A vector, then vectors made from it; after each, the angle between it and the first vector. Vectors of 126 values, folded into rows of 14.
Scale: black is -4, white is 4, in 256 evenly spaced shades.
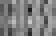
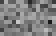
orthogonal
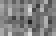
nearly opposite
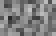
partly opposed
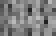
nearly parallel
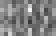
nearly opposite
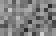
partly opposed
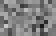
orthogonal
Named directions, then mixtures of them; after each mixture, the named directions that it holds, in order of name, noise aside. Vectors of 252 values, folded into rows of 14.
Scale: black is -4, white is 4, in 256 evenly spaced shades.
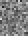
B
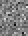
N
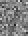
B, N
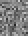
B, N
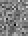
B, N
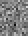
B, N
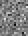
N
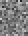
B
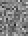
B, N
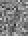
B, N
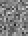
B, N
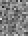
B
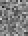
B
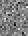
N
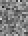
B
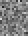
B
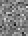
N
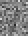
B, N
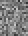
B, N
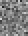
B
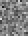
B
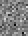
N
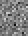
N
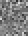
B, N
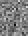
B, N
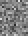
B, N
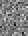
N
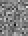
B, N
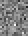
B, N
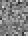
B, N
